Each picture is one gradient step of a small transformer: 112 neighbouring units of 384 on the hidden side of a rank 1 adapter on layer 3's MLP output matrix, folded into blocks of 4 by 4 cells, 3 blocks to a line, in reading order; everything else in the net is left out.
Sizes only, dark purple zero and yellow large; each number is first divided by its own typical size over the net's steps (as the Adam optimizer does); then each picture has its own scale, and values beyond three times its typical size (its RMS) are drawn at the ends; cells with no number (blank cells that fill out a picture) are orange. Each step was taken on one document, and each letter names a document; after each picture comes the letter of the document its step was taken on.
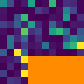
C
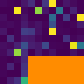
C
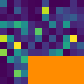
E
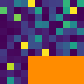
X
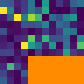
X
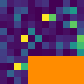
E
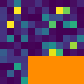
E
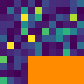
X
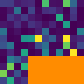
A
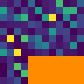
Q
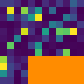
X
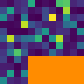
Q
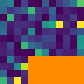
X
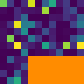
C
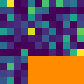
A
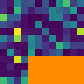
Q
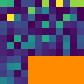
A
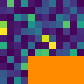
E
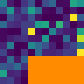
A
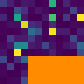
C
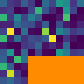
X
